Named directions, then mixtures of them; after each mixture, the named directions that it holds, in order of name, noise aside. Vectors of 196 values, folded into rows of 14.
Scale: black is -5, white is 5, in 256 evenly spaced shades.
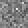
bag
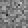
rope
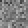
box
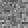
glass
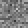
bag, glass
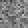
box, glass, rope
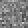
bag, glass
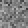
bag, box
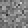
rope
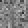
box, rope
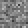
glass, rope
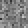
box, glass, rope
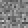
glass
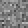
glass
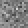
bag, box, rope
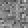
box, glass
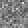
bag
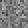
box, rope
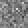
bag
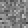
box, glass, rope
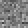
glass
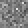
bag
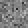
bag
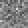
bag, box, glass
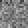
box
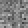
box, glass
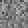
bag, box, rope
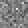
bag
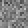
box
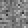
box, glass, rope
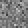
bag, box, rope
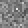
bag
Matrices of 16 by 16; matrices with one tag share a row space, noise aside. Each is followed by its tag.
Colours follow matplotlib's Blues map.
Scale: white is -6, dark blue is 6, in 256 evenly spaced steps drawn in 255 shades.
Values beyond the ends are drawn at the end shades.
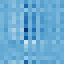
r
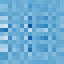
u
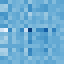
u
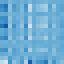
u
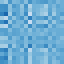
u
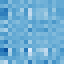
u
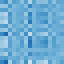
u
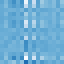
r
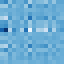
u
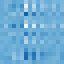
r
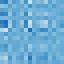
u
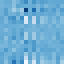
r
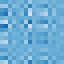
u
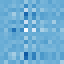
r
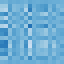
u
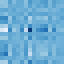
u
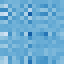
u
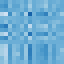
u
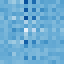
r
